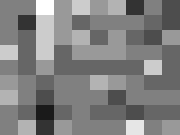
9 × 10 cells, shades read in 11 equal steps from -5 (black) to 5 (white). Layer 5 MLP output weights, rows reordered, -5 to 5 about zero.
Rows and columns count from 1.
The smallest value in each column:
0 -3 -4 -1 -1 -1 -2 -3 -2 -2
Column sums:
6 -5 5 1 4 1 1 -3 -2 -6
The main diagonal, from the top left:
0 -3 3 -1 -1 2 -2 -2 0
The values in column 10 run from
-2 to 1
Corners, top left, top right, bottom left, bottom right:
0 -2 0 1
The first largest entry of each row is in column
3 3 3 1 9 6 1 1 8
